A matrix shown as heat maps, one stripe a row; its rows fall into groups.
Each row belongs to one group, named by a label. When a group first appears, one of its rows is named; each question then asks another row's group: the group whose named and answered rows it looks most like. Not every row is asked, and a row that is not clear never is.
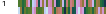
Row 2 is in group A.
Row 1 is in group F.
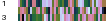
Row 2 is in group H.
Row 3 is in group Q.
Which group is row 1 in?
A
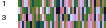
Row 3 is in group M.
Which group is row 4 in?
Q
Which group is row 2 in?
F
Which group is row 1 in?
M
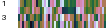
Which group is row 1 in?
A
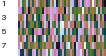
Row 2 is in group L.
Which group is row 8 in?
A
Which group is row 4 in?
Q
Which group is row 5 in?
H
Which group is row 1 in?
H
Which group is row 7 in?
F
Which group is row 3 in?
M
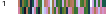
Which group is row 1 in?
F
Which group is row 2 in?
A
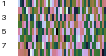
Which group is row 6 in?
A
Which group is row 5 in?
F
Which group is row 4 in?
M
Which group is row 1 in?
A
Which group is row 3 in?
F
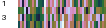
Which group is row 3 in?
Q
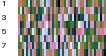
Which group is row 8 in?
M
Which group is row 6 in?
F
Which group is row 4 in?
A
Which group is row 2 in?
Q
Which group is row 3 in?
Q
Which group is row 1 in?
F
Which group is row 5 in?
A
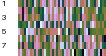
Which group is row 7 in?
H
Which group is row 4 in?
F
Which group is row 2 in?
L
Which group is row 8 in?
Q
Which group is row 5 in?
L
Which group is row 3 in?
L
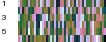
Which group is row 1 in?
F
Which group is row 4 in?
F
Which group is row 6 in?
H
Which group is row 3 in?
A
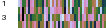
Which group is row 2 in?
L
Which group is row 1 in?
L
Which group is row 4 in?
M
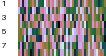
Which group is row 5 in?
M
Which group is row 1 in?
L
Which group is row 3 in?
L
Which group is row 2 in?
A
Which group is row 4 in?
F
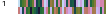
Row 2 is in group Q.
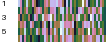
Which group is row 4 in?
Q
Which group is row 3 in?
F
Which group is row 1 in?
L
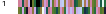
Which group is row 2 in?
M
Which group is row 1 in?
Q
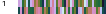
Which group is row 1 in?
L
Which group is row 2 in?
H
